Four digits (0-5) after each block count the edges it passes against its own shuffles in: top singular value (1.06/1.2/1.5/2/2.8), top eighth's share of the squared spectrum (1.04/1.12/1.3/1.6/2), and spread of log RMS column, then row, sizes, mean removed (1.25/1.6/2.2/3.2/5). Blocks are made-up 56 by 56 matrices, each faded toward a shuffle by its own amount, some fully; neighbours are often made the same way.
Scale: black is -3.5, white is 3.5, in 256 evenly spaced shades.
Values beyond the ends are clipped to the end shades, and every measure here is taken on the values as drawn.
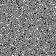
0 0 0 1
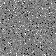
0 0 0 0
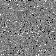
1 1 0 1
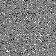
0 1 0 1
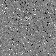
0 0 0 0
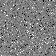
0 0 0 0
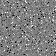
2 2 0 0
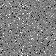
2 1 0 0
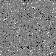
2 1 0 0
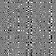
4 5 3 2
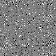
3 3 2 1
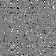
3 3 2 1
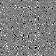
3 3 2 1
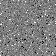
0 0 0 0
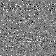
1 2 0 2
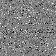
1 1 0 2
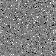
2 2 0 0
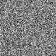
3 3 0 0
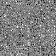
3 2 1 0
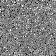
1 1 0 0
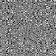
4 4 2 2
